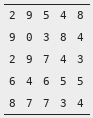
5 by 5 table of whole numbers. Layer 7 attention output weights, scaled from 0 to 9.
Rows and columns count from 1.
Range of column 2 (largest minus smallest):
9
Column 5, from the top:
8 4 3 5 4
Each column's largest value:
9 9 7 8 8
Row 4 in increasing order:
4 5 5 6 6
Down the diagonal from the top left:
2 0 7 5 4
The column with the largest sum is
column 2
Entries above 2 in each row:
4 4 4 5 5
